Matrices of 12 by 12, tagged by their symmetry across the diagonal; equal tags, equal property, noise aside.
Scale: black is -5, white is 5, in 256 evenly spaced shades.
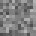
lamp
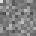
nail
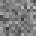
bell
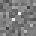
nail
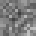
nail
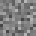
lamp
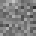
bell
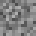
nail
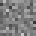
lamp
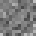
nail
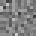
lamp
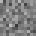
bell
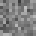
bell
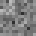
nail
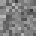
bell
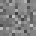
lamp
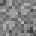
nail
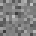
lamp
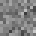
bell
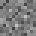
nail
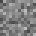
bell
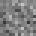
lamp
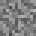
lamp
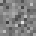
nail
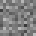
bell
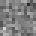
lamp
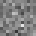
bell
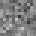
lamp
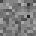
bell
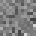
nail
